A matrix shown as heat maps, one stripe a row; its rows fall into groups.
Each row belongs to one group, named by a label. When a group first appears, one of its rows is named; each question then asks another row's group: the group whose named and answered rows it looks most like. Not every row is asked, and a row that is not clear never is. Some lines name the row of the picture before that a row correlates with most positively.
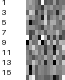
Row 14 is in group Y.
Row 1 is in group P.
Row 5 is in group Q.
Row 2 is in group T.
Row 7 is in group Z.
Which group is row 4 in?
T
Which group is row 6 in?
T
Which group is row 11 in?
Z
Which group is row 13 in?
Z
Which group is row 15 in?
Y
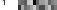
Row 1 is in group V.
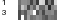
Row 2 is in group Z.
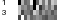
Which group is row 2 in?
T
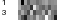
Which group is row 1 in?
Y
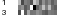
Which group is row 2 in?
V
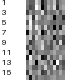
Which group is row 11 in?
Y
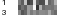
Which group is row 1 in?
P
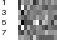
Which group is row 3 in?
Y
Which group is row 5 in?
Q
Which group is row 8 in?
P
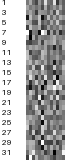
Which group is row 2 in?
T
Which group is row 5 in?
V
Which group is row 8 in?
Y
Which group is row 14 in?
P
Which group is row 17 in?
Z
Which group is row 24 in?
P
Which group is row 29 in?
P
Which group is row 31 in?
Z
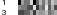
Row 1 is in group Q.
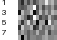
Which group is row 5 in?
Z
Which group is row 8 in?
Y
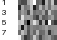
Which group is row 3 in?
V
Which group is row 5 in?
V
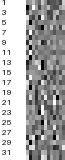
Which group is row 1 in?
P
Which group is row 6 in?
T
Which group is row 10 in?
Y
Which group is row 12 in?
Y
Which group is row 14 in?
V
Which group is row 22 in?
P
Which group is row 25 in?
T
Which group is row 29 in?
Y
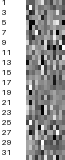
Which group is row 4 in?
V
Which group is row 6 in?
Y
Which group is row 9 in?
T
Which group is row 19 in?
Y
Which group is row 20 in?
T
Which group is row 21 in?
Y
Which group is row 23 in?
T
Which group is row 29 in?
P
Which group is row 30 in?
P
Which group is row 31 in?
T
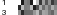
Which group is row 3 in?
Q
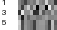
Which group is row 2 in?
Z
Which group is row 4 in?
Y
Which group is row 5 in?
T
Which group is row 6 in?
T
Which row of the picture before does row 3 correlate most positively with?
2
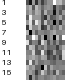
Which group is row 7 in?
Y
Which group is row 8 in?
Z
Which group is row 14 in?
T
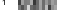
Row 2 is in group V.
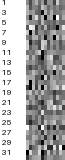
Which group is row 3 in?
T
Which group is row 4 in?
Z
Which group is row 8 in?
Z
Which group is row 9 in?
Q
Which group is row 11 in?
V
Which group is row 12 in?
T
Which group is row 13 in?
T
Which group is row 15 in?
Z
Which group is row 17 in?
Y
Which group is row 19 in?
P
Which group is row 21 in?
T
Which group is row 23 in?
P
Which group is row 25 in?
Q
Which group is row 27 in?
T
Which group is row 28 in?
Z
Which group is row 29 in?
T
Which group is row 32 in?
V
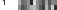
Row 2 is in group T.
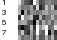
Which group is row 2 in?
T
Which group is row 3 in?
Y
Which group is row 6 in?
Q
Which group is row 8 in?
T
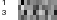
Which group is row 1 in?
Y
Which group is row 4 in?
Z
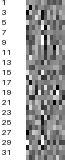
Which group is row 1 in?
P
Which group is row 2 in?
Y
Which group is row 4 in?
V
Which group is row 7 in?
V
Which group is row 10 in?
Z
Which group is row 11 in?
Z
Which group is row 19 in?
V
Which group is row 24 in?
T
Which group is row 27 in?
V
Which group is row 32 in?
Z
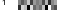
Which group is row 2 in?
V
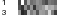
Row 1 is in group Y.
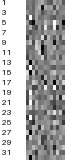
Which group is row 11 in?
V
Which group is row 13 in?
Y
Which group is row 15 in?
Y
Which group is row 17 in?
Z
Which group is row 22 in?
P
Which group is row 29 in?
V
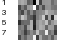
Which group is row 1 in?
T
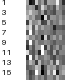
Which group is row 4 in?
T
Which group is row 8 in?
T
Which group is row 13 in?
V
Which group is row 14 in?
V
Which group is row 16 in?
Z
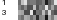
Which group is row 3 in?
V
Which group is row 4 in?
Z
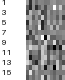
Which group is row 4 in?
P
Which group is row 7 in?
Y
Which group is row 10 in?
P
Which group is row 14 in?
Z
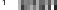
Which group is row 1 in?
T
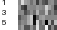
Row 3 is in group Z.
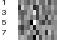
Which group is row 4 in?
Z
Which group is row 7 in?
Z
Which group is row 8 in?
T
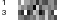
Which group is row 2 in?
T
